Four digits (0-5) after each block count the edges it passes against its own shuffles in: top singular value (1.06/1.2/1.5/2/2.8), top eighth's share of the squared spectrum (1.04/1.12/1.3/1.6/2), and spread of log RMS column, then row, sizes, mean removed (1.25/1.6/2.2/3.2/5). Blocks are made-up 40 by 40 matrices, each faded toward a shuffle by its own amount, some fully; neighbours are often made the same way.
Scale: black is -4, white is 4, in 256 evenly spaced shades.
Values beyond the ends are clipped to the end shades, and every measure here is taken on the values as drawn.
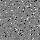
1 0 0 0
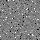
0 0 0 0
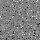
0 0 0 0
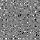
3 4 2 2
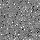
1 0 0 0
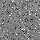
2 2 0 0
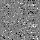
3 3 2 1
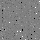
1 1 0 0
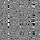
4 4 2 2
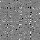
3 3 1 1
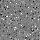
0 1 0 0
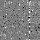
3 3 1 0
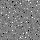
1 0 0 0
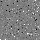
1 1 0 0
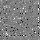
3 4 1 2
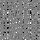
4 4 2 1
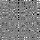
4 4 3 2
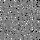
3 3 1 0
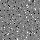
0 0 0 0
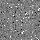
2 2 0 0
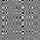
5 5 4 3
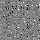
3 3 1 0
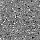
2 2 0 0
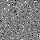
0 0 0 0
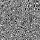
3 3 1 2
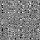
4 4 2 2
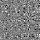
3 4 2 2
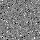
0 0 0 0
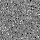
0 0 0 0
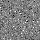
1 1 0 0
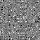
2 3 1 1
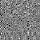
3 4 2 1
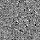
3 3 1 0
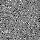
1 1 0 0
